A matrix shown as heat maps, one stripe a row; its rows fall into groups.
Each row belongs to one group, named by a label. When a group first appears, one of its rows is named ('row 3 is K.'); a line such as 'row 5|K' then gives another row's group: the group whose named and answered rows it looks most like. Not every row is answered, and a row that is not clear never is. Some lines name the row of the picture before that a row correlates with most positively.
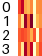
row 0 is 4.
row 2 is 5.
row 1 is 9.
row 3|9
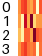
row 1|9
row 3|5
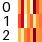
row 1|4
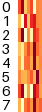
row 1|9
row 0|4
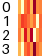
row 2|9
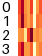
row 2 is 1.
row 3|4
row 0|4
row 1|4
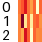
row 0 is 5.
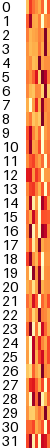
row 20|1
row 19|9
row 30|5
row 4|1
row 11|5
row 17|1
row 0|5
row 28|9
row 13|5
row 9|4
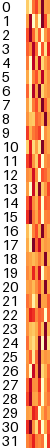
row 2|4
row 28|4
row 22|5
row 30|4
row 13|9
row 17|9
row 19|9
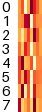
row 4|4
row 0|1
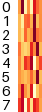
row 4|9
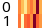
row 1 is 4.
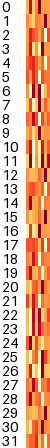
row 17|5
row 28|4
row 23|9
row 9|1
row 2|5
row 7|1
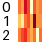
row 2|5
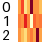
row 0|1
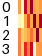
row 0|9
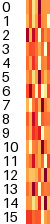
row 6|4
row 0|1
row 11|5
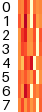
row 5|5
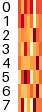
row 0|9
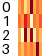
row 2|9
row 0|1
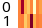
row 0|4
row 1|1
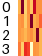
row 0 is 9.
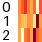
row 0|5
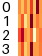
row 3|1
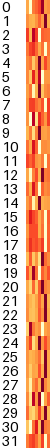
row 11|5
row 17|5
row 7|5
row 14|1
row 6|1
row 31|5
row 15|5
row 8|9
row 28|9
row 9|1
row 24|1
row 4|1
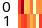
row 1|5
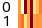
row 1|1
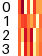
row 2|9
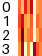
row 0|9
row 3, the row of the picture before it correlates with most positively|0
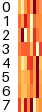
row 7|9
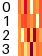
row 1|5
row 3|1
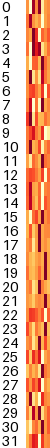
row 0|9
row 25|9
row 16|1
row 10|4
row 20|1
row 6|5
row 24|1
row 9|5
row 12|5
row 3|9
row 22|5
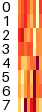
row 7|9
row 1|5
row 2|4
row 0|5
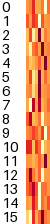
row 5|1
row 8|4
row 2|1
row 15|9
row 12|4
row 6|1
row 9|5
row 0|5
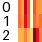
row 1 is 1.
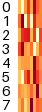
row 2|5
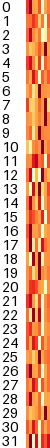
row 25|1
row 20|5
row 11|5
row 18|9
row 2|4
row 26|4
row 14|4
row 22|9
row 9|1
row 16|4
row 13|9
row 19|1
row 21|4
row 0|4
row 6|1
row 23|4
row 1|5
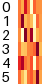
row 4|4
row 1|4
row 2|9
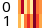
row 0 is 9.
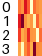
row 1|4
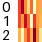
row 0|4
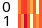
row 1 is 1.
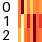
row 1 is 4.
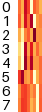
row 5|4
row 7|5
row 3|9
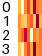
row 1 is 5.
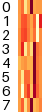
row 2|5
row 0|1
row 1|5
